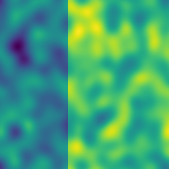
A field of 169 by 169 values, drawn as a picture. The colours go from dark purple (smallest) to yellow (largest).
Ninth with the highest average: top middle. Histogram: bell-shaped. Seam: vertical, 40% of the way across, the right part higher. Lone odd cells: none.
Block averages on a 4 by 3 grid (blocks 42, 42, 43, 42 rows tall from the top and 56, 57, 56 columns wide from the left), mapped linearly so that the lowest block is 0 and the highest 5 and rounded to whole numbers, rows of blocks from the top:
1 5 4
0 4 4
1 3 4
1 4 4
